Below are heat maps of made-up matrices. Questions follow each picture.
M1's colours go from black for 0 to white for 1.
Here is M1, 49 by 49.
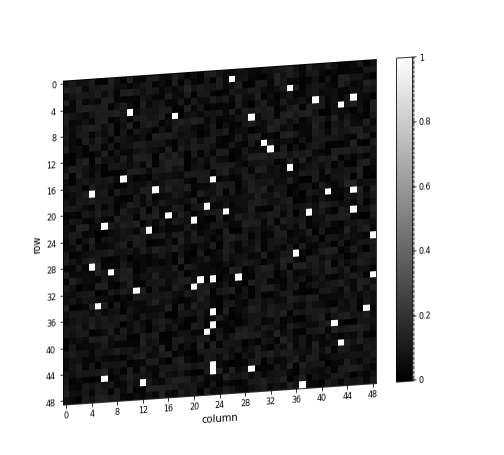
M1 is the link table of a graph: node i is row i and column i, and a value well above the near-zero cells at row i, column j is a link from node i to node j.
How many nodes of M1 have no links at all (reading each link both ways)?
8
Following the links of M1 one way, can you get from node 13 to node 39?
no
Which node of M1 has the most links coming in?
node 23
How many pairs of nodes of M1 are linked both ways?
2
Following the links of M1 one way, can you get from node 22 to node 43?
yes
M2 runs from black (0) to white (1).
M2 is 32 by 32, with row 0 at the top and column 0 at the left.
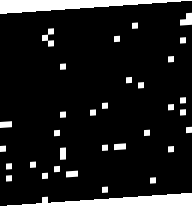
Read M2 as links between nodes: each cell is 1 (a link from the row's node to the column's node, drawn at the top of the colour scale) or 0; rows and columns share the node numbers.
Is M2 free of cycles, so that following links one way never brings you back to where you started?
yes
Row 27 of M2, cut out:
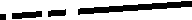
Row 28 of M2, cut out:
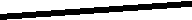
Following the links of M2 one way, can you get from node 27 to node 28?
yes
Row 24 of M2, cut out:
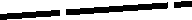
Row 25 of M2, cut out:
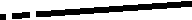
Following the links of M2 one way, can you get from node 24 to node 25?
no
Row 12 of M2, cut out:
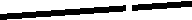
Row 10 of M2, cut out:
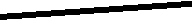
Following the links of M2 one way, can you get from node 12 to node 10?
yes
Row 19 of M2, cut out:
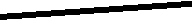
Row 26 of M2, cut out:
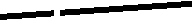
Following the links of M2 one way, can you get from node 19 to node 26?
no
